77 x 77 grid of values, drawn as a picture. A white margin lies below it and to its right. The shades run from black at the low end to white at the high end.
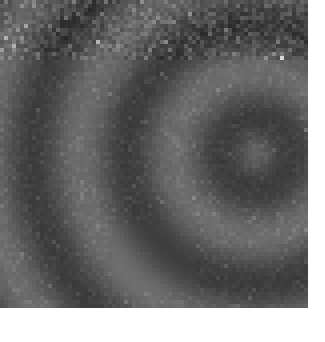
Slope: none. Seam: horizontal, 20% of the way down, the bottom part calmer. Odd patch: calmer, in the bottom middle. Odd rows or columns: none. Rings: centred on the middle right.
